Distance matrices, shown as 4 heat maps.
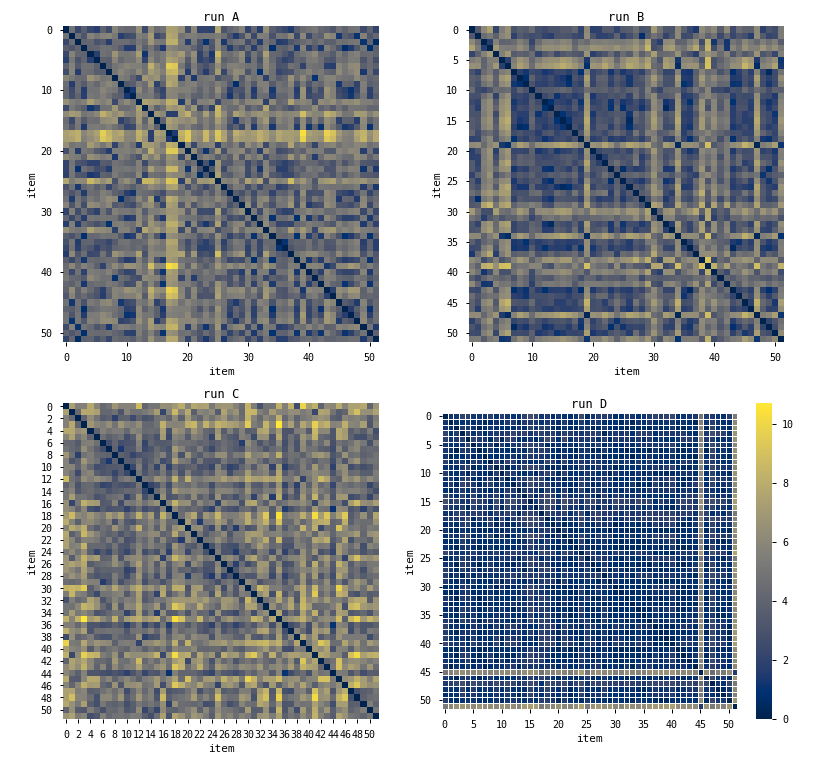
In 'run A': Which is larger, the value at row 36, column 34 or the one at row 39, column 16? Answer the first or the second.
the second
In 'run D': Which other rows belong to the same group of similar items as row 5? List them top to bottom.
0, 1, 2, 3, 4, 6, 7, 8, 9, 10, 11, 12, 13, 14, 15, 16, 17, 18, 19, 20, 21, 22, 23, 24, 25, 26, 27, 28, 29, 30, 31, 32, 33, 34, 35, 36, 37, 38, 39, 40, 41, 42, 43, 44, 46, 47, 48, 49, 50
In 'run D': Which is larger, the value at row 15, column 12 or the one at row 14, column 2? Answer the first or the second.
the first
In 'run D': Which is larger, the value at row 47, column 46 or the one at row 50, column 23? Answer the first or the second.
the first
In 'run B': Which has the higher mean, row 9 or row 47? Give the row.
47
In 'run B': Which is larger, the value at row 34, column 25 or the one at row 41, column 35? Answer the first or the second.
the first
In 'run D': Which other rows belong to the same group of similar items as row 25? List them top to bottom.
0, 1, 2, 3, 4, 5, 6, 7, 8, 9, 10, 11, 12, 13, 14, 15, 16, 17, 18, 19, 20, 21, 22, 23, 24, 26, 27, 28, 29, 30, 31, 32, 33, 34, 35, 36, 37, 38, 39, 40, 41, 42, 43, 44, 46, 47, 48, 49, 50
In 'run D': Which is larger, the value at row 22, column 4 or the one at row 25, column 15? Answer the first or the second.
the second
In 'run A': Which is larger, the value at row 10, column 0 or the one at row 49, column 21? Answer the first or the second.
the second
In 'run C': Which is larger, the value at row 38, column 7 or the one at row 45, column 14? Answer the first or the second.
the second
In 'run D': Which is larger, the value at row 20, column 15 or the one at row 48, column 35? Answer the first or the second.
the first
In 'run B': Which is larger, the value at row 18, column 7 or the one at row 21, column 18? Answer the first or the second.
the second
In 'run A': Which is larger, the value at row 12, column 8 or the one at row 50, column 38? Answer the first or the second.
the first
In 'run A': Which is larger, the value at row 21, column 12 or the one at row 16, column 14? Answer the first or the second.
the second
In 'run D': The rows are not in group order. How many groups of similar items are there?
2
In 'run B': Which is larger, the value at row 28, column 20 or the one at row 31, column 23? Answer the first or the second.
the second
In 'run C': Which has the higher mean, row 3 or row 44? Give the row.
3
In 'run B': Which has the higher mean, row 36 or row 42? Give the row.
42
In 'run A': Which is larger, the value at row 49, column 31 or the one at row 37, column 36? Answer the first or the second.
the first
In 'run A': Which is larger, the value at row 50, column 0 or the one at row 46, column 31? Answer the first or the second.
the first
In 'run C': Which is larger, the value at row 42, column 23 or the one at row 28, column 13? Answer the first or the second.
the first
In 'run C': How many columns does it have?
52
